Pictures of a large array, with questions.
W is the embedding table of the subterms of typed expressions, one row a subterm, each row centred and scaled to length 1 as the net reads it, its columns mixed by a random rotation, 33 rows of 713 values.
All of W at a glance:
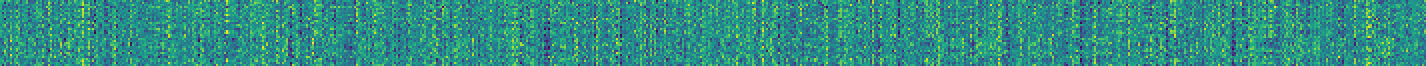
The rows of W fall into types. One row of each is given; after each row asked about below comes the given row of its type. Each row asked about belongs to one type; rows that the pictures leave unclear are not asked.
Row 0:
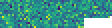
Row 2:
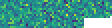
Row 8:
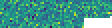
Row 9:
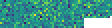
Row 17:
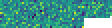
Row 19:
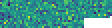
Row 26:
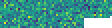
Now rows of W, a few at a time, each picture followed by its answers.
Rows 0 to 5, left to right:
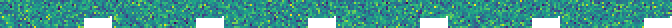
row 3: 17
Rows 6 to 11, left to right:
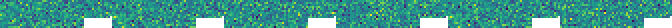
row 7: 0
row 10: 0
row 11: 2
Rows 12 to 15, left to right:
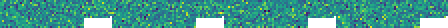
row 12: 8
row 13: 8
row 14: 17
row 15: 0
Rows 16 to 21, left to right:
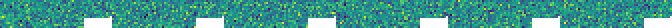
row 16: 0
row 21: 26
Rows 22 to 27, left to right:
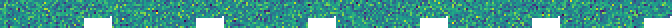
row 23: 2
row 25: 8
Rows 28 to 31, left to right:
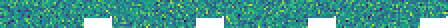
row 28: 9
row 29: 2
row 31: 8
